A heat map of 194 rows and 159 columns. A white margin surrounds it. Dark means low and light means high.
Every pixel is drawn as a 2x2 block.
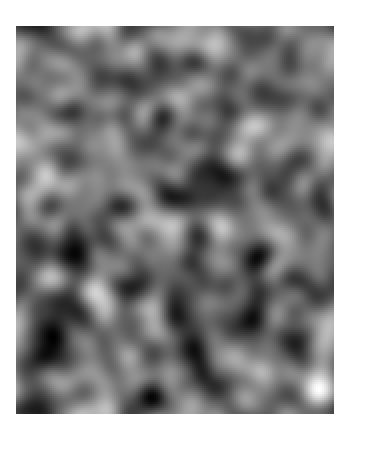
Slope: none. Odd rows or columns: none. Mirror symmetry: none. Grain: smooth. Lone odd cells: none. Stripes: none.
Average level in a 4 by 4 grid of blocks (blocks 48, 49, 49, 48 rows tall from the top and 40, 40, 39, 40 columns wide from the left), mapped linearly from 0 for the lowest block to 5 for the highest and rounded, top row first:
3 2 3 2 | 5 3 1 3 | 0 3 1 2 | 0 3 1 4
